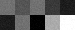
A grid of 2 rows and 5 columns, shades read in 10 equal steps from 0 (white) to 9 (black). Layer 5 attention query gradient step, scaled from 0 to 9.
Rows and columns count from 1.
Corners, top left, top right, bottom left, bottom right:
5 8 8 0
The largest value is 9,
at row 2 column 3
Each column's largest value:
8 6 9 7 8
